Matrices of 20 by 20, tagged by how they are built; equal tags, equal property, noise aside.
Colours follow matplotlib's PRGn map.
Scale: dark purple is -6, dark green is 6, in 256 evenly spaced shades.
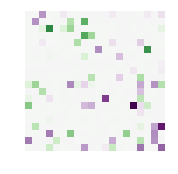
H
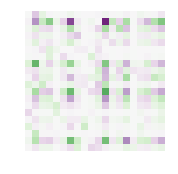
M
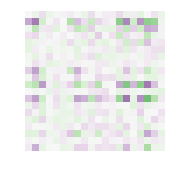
M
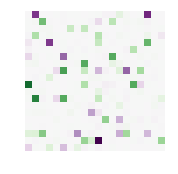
H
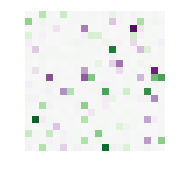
H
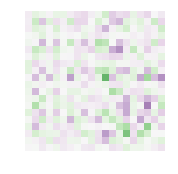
M
